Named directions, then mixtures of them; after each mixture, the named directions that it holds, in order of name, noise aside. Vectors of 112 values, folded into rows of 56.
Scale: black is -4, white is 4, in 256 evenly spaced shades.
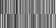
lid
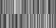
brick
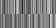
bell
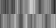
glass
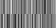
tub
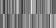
bell, glass, tub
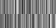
bell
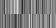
bell, brick, tub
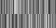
brick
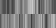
glass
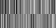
glass, lid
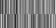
lid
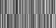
lid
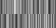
brick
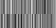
tub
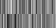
bell, lid, tub
